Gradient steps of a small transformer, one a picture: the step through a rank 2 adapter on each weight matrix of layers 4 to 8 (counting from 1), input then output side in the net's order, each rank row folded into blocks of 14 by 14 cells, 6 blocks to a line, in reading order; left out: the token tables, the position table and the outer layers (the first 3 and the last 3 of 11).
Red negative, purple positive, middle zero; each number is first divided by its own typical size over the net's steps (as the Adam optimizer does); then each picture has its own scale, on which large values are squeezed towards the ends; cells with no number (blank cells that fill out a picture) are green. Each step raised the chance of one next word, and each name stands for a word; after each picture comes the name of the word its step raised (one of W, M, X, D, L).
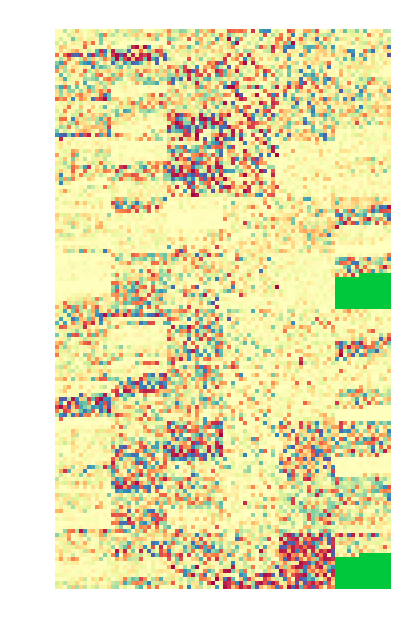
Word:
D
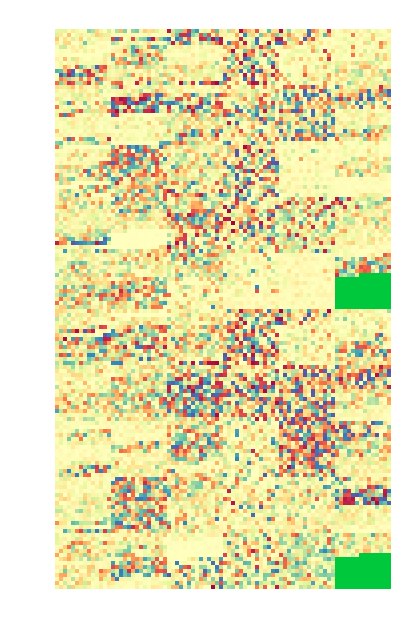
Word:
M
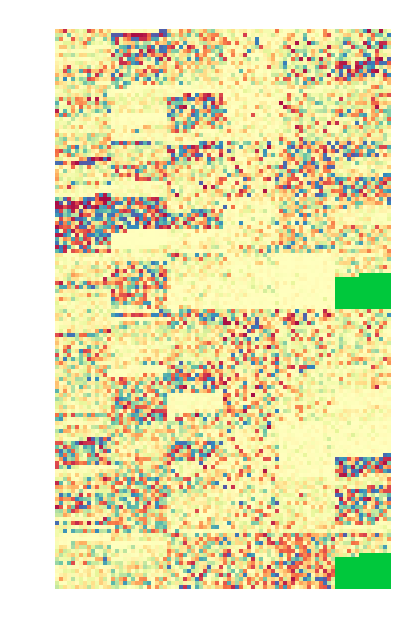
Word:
D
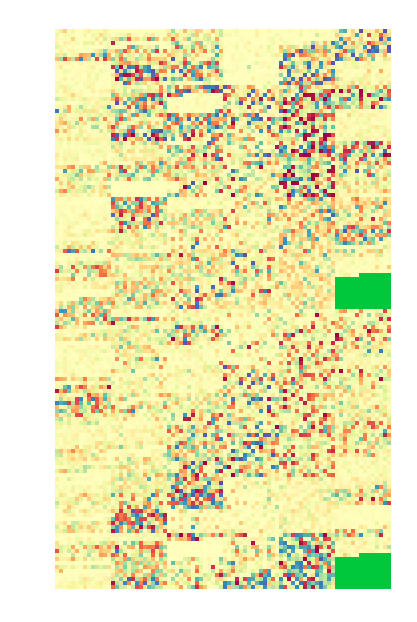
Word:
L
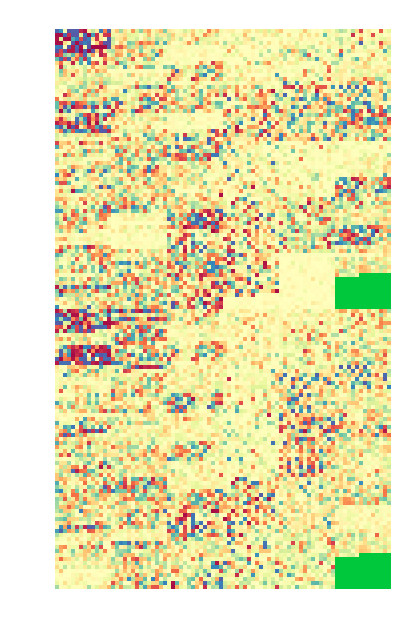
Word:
M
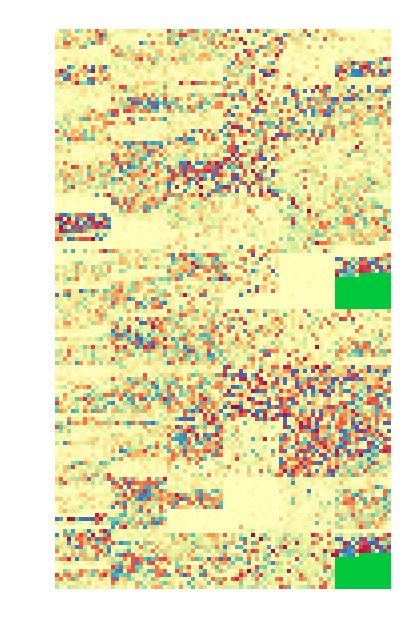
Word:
M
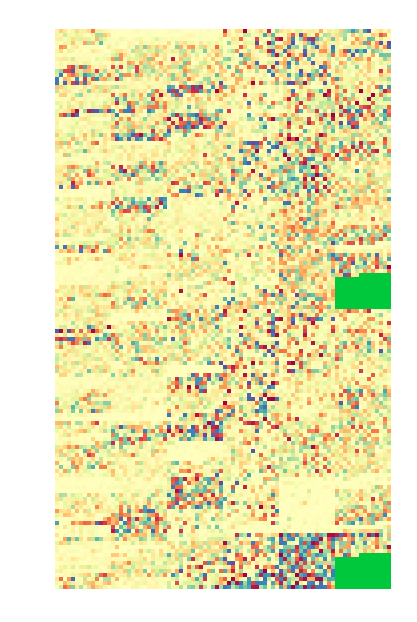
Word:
L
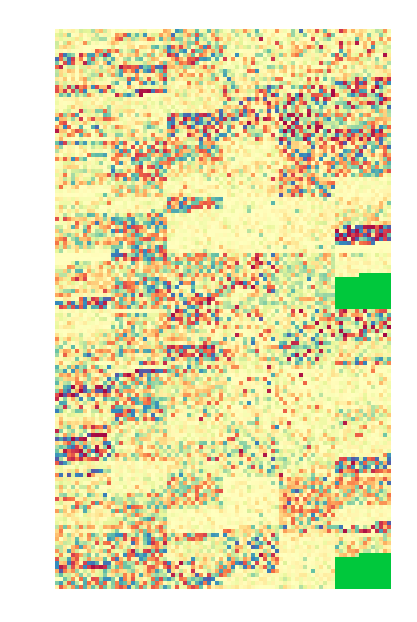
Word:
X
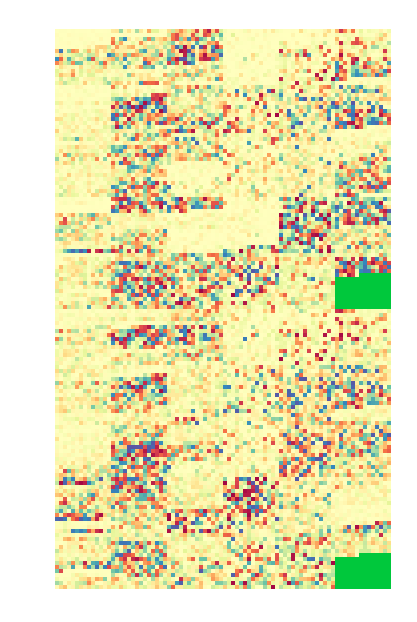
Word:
M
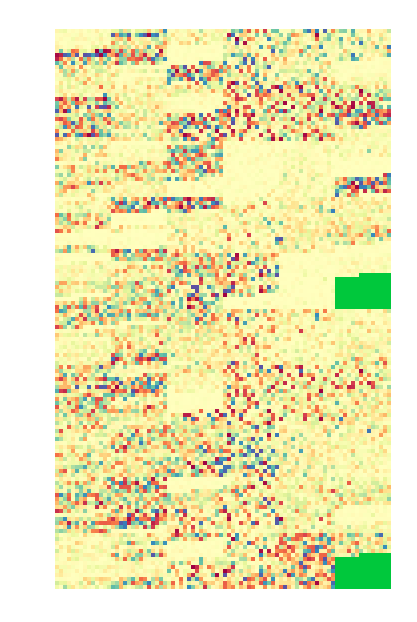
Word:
D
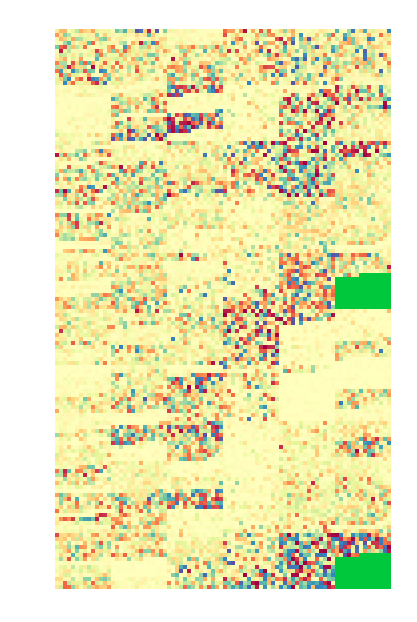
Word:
L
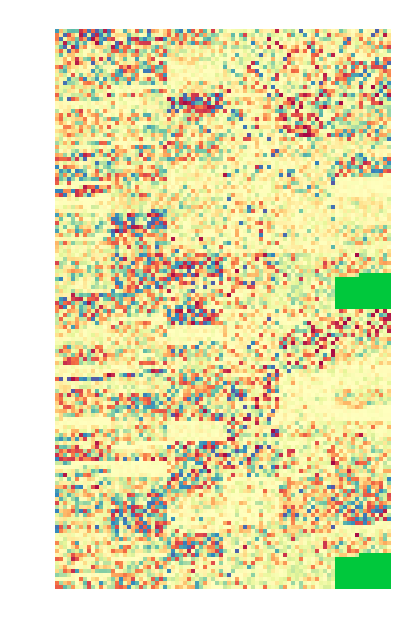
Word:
X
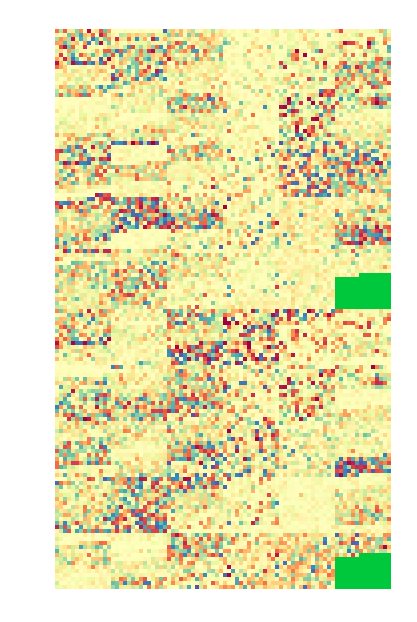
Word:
D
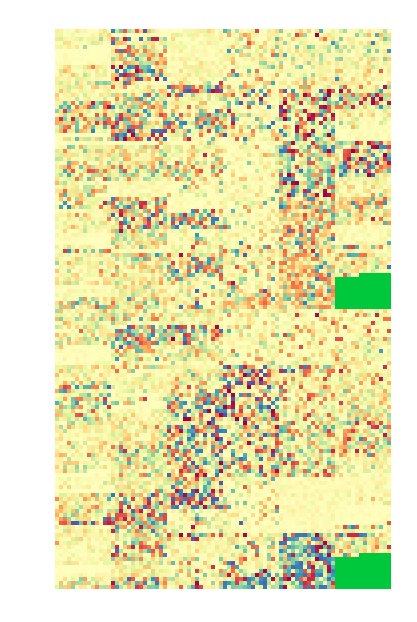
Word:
L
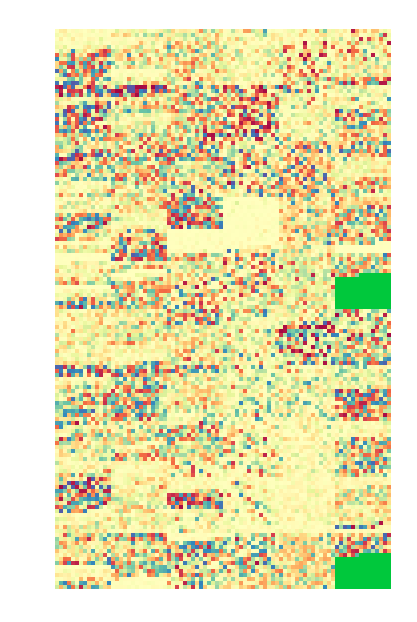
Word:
X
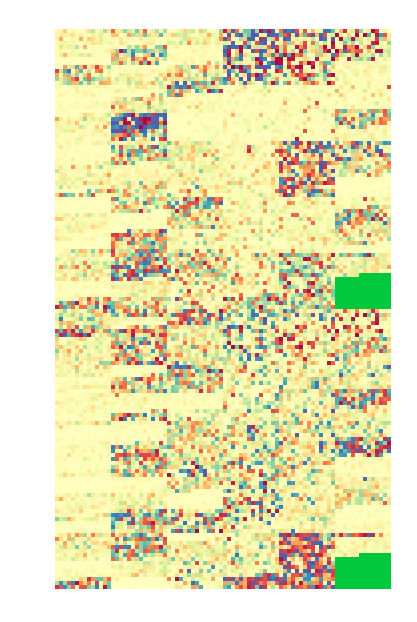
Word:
X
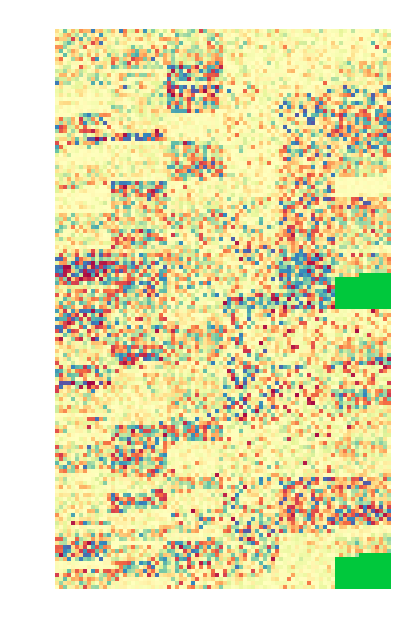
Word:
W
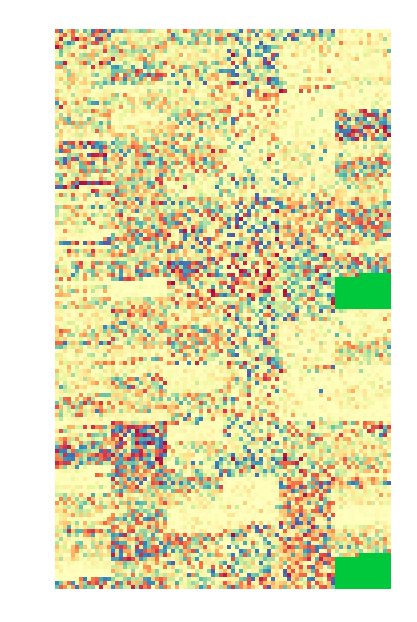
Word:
W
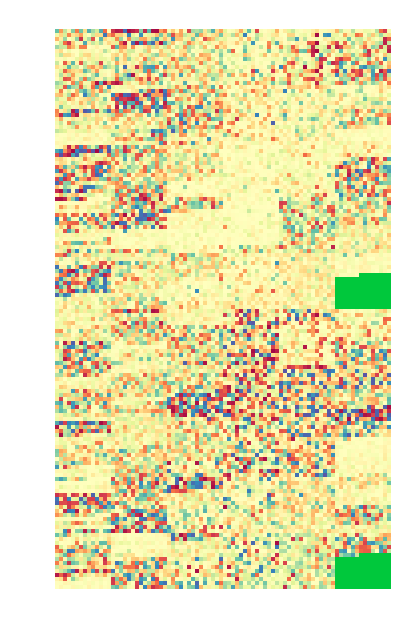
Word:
M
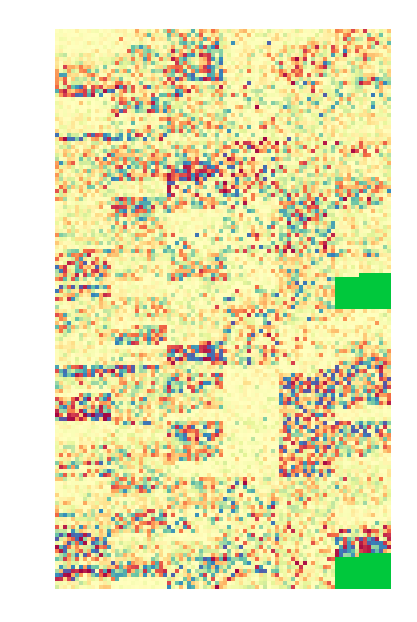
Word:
M
